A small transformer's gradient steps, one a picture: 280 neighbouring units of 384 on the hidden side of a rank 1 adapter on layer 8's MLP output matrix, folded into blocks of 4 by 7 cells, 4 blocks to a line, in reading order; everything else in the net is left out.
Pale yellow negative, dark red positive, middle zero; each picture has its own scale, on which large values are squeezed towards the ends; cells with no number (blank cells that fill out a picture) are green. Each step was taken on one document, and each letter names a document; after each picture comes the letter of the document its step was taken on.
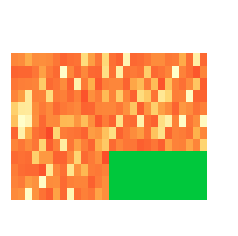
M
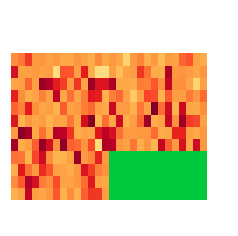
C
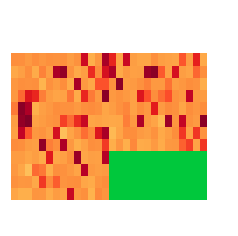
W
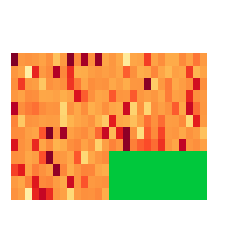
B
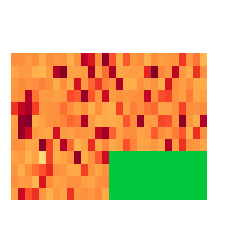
W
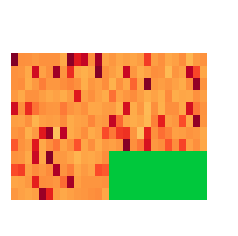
B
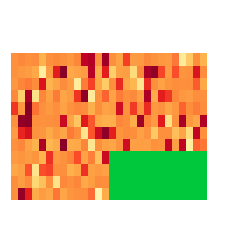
W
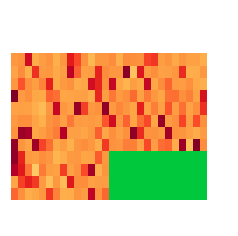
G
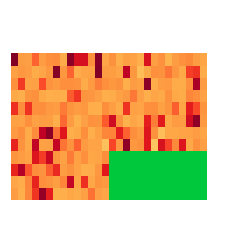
B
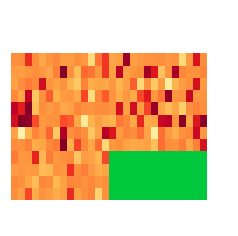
M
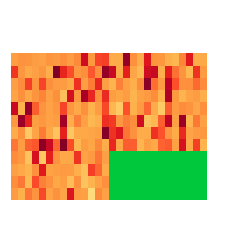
C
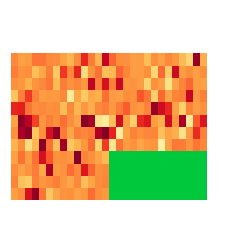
C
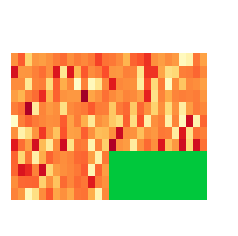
C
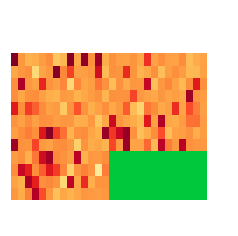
B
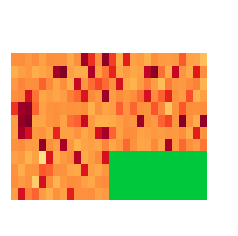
W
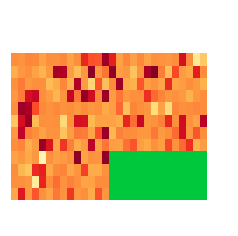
W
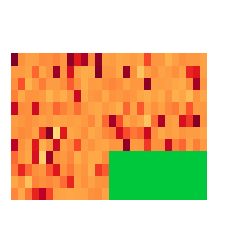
B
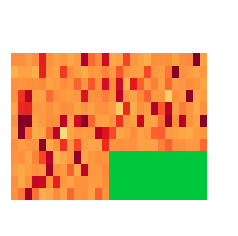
M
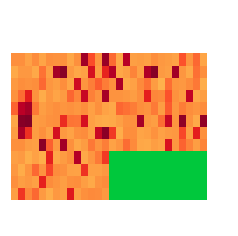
W
